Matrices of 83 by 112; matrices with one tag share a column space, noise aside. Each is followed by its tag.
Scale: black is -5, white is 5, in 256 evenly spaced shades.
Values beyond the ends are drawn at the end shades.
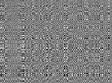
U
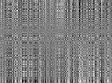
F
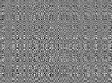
U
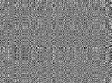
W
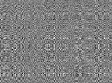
U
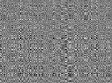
U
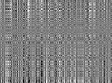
F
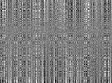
F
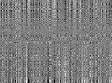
F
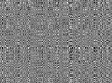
W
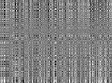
F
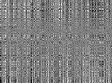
F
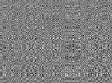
U
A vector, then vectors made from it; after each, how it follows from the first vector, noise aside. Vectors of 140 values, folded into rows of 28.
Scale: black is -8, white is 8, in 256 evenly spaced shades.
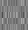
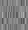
negated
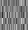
scaled up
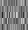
scaled up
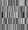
scaled up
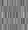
negated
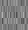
negated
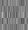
negated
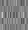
negated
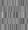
negated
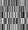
scaled up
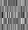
scaled up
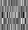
scaled up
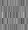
negated
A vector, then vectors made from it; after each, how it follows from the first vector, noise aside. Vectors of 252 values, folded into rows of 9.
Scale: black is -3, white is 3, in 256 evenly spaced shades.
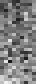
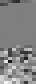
partly zeroed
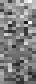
reversed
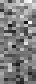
reversed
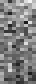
reversed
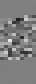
partly zeroed
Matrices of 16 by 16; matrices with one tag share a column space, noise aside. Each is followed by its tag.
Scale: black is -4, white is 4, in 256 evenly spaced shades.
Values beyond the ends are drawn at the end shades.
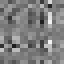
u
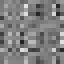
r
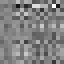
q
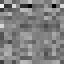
q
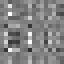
r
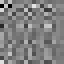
q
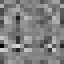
u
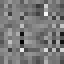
r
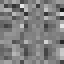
q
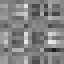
r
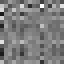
q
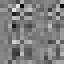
q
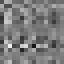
u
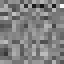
q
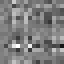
u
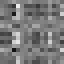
r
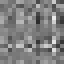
u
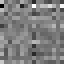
q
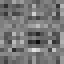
r
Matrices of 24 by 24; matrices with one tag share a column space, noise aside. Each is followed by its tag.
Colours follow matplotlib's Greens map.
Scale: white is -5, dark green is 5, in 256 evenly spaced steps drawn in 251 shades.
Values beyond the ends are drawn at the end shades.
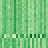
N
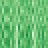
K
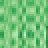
K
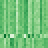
N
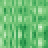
K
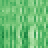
K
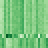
N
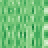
K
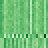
N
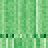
N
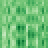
K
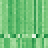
N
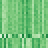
N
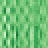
K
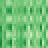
K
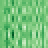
K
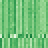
N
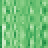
K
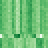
N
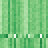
N
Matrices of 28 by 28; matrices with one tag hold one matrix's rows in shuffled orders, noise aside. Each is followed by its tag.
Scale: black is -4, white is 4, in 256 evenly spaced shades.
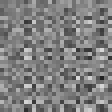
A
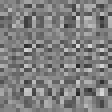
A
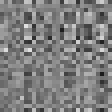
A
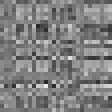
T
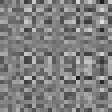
A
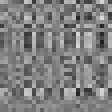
A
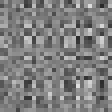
A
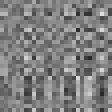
A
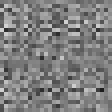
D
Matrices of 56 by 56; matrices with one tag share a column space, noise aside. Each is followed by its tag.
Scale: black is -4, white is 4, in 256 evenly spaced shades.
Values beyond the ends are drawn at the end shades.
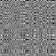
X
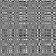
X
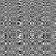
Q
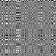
X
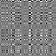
X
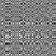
Q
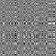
Q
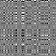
X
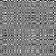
X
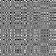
X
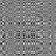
Q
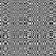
Q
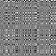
X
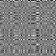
X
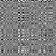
X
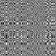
Q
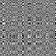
Q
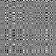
X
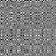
X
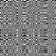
X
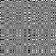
X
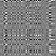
X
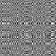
Q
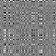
X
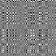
X
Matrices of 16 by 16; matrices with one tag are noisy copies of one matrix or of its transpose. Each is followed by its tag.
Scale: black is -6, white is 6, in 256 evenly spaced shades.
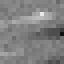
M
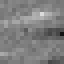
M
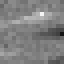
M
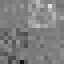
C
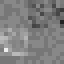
C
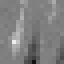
M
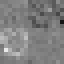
C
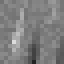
M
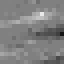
M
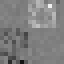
C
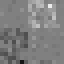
C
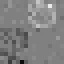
C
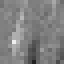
M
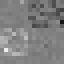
C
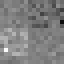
C
